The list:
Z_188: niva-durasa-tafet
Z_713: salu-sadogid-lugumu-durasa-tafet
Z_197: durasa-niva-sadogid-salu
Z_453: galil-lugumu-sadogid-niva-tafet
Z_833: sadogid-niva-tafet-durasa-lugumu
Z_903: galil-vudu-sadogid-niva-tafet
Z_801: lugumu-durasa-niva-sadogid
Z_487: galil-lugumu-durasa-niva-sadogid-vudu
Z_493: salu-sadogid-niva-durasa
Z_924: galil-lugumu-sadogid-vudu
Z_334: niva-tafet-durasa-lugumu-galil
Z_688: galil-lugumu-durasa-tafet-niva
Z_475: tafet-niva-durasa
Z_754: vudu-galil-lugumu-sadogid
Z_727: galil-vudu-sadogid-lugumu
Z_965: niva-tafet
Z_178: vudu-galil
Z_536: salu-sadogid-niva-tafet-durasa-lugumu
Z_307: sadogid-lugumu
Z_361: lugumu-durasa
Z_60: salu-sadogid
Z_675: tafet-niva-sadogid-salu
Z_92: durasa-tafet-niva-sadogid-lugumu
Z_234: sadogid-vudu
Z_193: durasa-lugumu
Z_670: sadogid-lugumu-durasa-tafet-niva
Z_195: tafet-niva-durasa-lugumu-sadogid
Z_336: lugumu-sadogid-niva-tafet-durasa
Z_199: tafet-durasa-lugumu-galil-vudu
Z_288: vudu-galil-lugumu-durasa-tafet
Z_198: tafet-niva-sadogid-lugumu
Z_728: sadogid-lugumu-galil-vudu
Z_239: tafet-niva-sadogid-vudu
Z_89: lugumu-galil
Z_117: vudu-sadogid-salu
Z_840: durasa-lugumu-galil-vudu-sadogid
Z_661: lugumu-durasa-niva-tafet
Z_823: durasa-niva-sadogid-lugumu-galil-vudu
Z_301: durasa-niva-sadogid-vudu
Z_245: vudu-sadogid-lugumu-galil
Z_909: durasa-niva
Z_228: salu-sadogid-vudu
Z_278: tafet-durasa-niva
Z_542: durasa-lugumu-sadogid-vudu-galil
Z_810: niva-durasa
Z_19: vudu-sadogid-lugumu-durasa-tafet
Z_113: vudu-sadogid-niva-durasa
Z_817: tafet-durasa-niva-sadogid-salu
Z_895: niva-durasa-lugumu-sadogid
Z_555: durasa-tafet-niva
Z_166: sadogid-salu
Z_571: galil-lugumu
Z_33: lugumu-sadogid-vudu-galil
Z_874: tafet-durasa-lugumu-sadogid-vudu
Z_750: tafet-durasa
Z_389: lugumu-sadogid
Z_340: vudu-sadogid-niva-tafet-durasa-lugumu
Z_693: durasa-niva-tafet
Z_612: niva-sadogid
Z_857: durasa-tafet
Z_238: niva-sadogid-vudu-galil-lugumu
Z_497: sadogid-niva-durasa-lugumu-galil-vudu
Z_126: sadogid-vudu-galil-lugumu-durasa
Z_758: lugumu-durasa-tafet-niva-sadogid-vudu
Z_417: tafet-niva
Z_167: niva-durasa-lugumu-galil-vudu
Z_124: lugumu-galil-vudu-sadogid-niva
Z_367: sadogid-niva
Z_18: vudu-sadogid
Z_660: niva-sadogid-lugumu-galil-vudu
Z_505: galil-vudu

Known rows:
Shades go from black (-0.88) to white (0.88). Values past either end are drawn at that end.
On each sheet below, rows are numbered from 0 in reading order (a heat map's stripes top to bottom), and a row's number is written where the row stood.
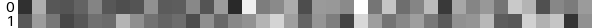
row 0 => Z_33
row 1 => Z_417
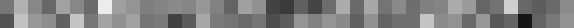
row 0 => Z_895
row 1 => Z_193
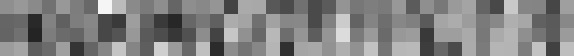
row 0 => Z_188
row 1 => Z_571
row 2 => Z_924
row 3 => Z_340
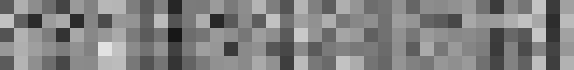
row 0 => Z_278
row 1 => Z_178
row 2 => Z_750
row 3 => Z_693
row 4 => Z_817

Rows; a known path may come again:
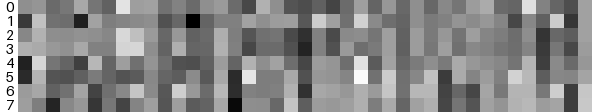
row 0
Z_167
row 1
Z_199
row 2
Z_823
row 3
Z_301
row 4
Z_758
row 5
Z_33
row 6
Z_340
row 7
Z_754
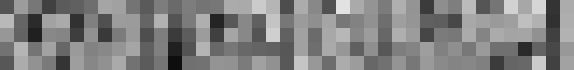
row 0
Z_239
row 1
Z_178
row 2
Z_727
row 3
Z_840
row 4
Z_750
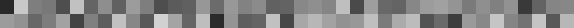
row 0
Z_361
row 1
Z_18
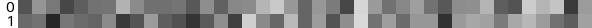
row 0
Z_417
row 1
Z_924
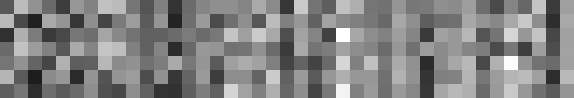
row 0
Z_817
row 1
Z_505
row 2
Z_198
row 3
Z_92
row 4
Z_660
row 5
Z_903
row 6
Z_453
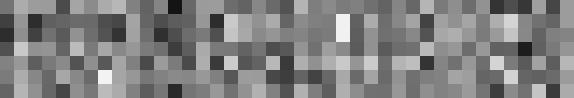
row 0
Z_857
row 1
Z_124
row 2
Z_89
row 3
Z_193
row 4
Z_126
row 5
Z_895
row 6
Z_278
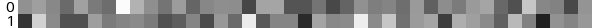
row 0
Z_188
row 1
Z_670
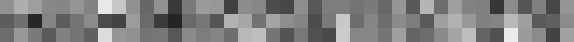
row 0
Z_693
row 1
Z_571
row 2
Z_334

